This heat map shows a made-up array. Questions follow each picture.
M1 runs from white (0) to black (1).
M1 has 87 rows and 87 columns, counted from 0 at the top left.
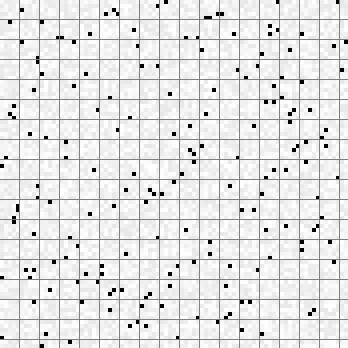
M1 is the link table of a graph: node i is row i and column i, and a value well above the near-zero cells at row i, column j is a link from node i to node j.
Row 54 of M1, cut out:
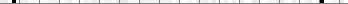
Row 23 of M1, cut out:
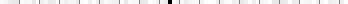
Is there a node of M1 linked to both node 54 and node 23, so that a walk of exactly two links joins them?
no
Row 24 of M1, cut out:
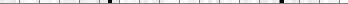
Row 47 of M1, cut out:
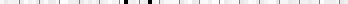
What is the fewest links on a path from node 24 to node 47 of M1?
4
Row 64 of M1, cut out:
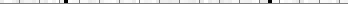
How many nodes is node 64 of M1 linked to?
2
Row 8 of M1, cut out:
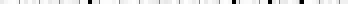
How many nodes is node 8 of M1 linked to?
4
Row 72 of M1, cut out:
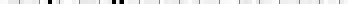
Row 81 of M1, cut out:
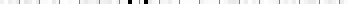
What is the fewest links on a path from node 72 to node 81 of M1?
4
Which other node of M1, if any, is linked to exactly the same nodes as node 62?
node 20
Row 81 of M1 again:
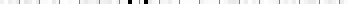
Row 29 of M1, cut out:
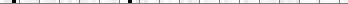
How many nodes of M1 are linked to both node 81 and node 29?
1
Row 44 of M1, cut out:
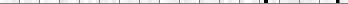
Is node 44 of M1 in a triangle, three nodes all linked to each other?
no
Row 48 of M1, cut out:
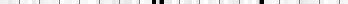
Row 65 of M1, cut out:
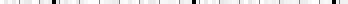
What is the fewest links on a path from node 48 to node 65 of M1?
1
